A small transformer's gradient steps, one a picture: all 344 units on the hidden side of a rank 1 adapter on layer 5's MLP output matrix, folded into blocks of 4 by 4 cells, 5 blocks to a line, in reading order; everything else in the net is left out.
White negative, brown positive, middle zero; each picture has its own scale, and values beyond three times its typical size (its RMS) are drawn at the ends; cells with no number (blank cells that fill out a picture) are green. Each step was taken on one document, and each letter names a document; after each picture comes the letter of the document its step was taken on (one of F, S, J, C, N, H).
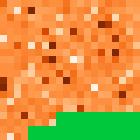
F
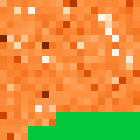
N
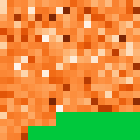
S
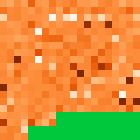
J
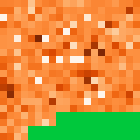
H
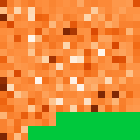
H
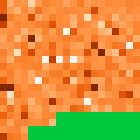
H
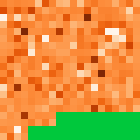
H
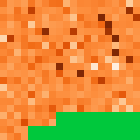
J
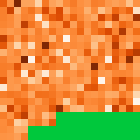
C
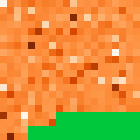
N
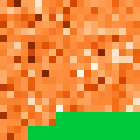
C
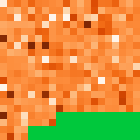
N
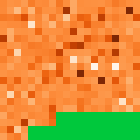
J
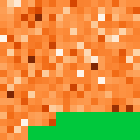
C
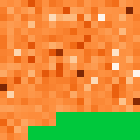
J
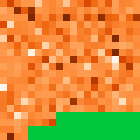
F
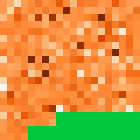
C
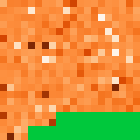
N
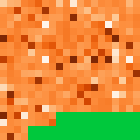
N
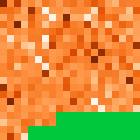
S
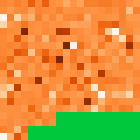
H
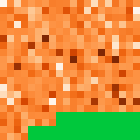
S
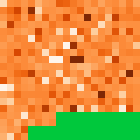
H
